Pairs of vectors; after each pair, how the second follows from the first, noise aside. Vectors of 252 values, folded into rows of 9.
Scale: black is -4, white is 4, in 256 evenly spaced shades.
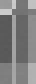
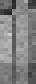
negated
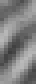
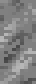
partly zeroed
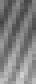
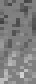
partly zeroed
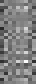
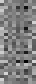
negated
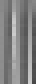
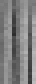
negated
